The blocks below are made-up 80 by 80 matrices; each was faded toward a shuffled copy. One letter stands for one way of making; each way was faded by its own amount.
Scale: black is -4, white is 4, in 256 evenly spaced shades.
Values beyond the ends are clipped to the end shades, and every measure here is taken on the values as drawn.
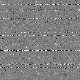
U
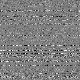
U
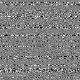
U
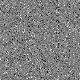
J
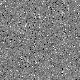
J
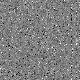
J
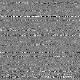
U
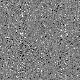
J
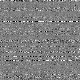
U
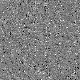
J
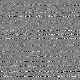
U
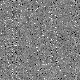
J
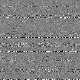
U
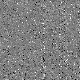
J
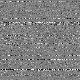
U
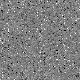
J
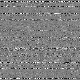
U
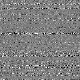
U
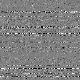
U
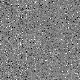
J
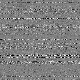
U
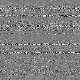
U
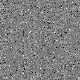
J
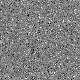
J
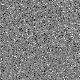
J
